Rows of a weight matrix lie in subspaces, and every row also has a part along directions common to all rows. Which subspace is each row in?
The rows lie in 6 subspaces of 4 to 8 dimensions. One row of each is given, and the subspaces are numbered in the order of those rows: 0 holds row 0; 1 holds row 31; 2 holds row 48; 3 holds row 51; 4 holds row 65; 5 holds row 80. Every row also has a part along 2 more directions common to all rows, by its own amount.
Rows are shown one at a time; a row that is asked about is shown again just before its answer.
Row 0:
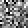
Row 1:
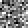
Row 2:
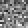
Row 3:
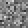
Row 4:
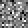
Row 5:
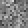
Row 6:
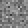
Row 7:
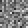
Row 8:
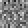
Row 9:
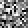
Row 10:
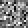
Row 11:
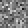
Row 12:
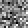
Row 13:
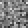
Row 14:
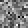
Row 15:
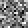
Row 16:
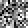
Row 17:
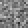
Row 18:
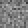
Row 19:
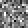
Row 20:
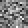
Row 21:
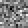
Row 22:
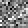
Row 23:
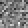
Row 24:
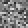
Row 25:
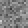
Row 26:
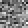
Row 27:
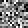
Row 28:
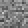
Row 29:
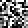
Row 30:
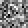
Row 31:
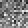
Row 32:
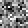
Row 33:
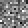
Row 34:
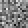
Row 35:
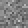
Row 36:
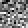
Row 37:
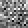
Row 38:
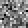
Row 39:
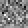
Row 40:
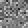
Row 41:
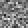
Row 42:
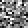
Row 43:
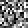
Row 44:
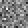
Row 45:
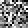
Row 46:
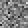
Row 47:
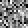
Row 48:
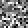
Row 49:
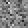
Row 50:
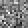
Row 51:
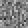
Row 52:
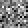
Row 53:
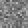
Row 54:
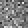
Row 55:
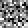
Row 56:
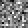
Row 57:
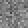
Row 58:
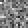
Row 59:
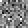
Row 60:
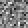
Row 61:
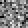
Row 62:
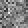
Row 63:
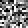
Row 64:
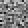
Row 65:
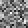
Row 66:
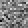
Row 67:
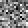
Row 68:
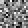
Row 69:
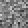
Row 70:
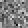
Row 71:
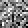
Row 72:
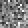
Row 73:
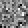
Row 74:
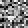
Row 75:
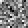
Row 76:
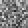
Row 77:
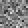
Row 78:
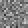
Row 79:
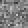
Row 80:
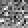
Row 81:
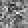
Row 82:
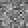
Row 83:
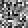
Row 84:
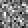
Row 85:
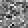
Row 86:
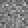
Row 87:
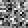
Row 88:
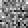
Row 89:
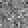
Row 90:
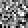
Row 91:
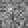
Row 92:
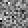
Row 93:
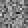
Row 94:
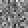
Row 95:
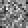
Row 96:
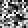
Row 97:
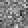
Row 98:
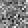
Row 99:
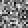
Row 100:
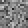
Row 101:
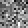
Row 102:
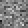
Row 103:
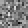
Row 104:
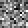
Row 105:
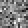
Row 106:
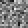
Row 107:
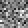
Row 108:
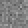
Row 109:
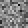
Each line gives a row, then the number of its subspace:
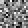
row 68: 0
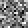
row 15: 4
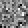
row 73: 4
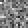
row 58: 5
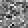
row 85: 0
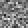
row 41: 2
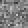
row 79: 2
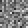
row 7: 0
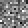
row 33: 2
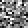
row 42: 0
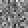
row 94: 4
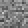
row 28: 5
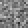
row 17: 5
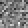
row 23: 3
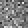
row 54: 5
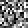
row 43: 5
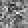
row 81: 0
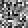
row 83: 3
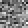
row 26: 2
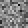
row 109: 5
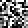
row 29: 0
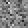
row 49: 0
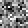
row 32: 5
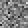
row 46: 5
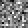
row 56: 3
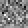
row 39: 4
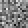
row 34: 4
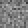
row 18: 1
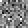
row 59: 4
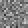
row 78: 4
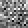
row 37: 0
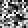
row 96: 0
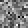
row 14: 5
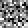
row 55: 1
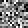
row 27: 0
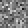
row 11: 5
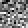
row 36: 2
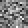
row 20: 1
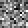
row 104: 1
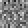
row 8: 4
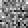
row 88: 4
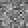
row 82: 1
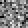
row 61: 5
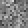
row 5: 3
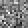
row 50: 2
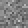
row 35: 3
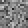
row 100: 5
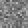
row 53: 0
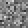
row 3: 3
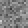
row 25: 5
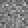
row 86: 1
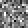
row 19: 1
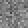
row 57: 0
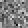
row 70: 5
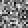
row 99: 2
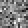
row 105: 0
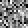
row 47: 4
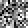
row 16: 4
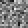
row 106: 3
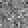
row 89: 5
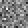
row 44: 4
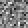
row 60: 3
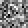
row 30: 0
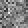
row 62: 0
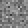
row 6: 0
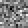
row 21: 2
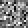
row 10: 3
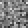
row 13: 4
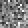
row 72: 4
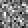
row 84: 1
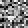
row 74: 5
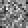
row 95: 4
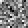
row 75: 0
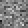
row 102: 3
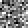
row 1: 2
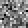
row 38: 1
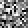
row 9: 3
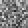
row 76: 4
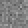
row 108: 0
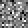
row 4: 3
